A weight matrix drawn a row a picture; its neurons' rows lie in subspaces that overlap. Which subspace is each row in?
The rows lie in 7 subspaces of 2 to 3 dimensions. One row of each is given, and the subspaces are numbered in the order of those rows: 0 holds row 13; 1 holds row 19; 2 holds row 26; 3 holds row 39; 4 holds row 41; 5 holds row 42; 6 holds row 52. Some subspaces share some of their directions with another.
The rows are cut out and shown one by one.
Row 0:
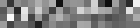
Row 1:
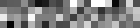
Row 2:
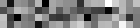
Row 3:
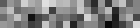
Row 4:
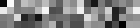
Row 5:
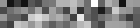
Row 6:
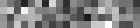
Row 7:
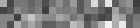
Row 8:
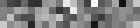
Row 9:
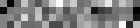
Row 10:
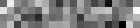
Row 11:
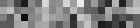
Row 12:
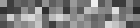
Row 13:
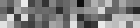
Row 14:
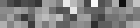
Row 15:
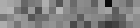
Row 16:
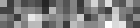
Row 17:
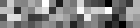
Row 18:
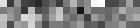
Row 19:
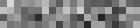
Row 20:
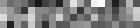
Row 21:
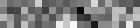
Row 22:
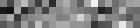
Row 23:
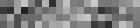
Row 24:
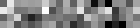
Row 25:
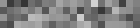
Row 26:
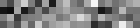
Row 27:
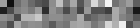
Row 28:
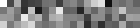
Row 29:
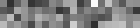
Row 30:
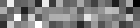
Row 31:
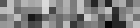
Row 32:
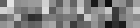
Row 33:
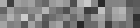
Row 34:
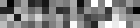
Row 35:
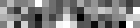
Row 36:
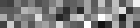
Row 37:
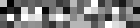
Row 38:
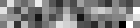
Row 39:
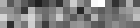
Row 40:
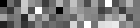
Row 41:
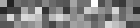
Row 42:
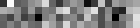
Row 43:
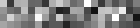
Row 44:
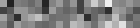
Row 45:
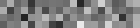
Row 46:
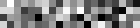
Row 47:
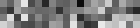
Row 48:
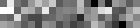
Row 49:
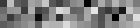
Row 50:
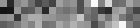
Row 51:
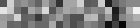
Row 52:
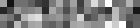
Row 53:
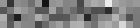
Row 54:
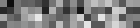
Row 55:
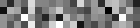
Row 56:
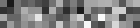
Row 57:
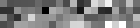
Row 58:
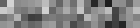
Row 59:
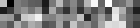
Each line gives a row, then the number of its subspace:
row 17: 4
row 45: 5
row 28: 3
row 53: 4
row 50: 2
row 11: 0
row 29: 0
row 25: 0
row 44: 4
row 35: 6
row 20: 3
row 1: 3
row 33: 5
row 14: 0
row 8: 0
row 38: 6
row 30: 4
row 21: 6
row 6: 2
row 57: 5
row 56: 1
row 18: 3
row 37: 4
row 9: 6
